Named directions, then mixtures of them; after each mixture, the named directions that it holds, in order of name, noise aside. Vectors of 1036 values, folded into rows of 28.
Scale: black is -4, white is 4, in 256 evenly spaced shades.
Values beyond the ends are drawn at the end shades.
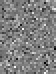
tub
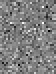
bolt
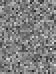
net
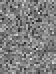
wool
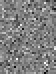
tub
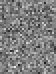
bolt, tub, wool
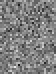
bolt, tub, wool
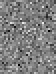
bolt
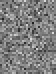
wool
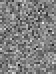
bolt, wool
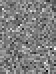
net, tub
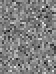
bolt, tub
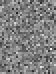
net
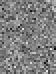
net, tub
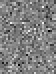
bolt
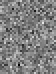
bolt, net, wool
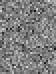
net, tub, wool
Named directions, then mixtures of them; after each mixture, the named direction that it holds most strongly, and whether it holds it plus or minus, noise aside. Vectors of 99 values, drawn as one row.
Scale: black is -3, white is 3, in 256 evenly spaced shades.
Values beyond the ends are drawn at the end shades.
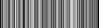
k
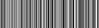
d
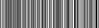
d, minus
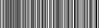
d, minus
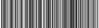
k, minus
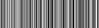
d, plus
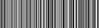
d, plus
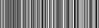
d, minus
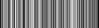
k, plus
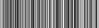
d, minus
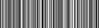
d, minus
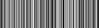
d, plus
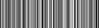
d, minus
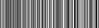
d, minus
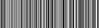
d, plus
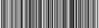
d, plus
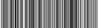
k, minus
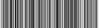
k, minus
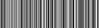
d, plus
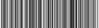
k, minus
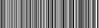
d, plus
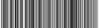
k, minus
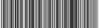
k, minus
